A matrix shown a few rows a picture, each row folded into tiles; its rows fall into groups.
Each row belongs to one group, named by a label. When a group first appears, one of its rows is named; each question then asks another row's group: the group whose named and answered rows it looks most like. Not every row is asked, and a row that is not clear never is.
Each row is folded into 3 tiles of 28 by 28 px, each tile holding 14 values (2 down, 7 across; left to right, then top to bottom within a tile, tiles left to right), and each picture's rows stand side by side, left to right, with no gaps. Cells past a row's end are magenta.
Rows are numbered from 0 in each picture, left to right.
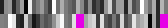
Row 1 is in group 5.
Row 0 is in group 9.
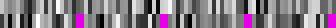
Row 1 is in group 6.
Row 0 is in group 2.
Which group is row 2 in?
2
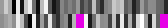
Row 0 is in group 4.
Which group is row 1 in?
5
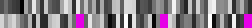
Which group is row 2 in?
4
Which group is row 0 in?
5
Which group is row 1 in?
4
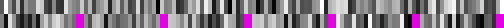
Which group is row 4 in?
4
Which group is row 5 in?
6
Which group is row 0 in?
9
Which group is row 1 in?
9
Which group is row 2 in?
9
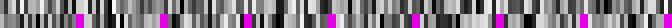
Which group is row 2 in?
5
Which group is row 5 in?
9
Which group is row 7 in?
5
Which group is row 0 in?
6
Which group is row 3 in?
2
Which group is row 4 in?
4
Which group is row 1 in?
4
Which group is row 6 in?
2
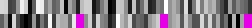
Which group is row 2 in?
4
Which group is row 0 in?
2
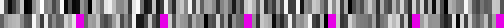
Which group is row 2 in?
6
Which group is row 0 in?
2
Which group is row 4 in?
5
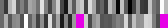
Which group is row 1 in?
9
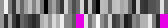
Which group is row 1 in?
9
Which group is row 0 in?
9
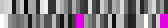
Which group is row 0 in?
4
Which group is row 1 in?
9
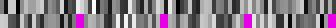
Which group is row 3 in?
4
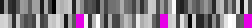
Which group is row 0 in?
5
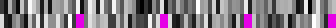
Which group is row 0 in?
5
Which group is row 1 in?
4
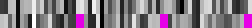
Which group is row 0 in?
6
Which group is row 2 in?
2
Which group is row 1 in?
6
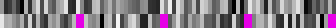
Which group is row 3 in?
4
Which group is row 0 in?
5
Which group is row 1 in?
6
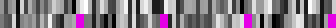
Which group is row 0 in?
6
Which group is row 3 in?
2
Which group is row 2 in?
2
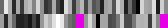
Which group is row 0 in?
9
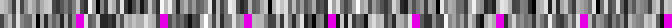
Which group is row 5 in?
6
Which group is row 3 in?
6
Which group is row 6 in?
2
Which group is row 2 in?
2
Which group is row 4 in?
2
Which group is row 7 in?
9
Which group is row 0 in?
4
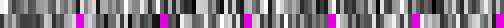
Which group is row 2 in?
5
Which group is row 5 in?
5
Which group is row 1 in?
4
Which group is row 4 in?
5
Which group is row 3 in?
6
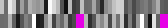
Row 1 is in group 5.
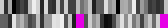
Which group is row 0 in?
5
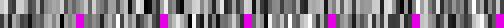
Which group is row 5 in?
9
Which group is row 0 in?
2
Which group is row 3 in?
5
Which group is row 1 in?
6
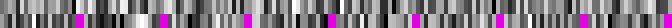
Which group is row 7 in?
2
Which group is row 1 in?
9
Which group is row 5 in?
9
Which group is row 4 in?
9
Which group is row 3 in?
4
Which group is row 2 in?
2
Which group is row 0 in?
6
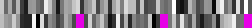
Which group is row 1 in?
4
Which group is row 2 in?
9
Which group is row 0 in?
4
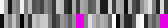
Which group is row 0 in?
2
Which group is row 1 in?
5
